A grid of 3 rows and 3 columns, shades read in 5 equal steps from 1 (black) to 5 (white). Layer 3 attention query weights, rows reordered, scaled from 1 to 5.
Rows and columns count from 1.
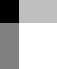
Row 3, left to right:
3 5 5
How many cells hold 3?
2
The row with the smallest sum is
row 1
